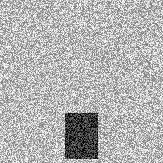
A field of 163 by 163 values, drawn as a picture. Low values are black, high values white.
Ninth with the lowest average: bottom middle. Average level on the scale: 70%. Stripes: none. Odd patch: lower, in the bottom middle.
